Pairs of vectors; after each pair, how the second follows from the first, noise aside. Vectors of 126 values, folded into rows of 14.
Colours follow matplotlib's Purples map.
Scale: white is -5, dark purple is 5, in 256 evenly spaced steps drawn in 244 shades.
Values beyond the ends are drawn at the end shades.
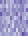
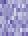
reversed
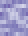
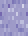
partly zeroed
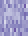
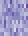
negated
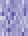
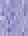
shrunk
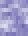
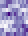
scaled up
